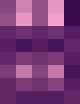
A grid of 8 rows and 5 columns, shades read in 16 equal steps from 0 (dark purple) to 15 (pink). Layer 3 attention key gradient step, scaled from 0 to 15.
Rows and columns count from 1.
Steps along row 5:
up down up down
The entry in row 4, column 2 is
1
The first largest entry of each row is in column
4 4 2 5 2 2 4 1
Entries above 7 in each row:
2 2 0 0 0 2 0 0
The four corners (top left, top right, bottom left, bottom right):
6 0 3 3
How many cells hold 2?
8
